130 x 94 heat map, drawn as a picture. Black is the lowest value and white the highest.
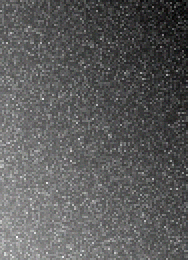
Grain: fine. Mirror symmetry: none. Slope: up to the bottom left. Ninth with the highest average: bottom left. Stripes: none. Odd rows or columns: none. Ninth with the lowest average: top right.
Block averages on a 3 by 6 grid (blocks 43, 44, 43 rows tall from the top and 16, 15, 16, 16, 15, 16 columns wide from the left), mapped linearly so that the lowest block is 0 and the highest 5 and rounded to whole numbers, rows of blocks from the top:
322110 / 433221 / 544332
